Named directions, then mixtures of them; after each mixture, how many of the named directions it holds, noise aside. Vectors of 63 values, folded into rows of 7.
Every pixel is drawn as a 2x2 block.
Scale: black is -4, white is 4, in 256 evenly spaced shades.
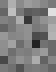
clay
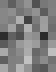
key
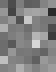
one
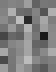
two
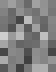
one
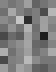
two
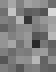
one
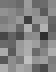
one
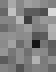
one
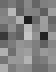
two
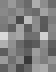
one
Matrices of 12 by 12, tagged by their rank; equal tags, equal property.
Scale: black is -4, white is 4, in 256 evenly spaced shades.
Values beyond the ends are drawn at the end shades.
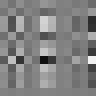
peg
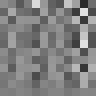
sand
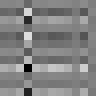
peg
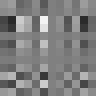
peg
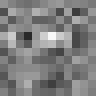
sand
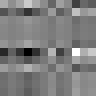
peg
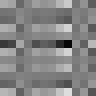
peg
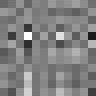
sand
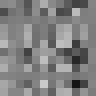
sand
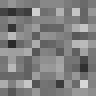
sand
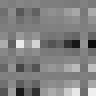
peg
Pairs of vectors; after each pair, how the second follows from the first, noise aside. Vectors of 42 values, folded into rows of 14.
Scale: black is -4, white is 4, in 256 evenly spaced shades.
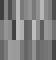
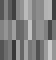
shuffled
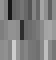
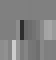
partly zeroed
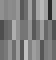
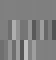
partly zeroed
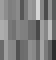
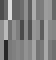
shuffled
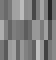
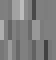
partly zeroed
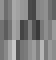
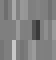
partly zeroed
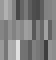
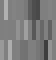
partly zeroed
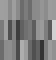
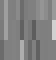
partly zeroed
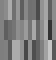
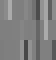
partly zeroed
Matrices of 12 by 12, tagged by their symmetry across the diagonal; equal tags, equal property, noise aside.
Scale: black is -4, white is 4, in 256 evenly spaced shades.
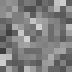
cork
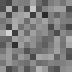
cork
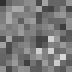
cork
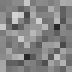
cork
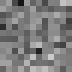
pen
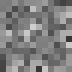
cork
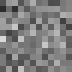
pen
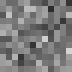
pen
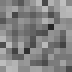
cork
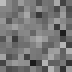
cork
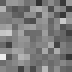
pen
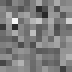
pen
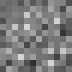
cork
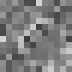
cork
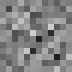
cork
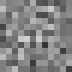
pen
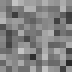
pen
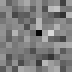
pen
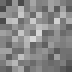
cork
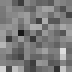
pen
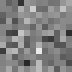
pen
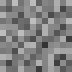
cork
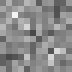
cork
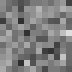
pen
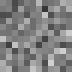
cork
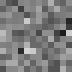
pen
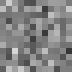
pen
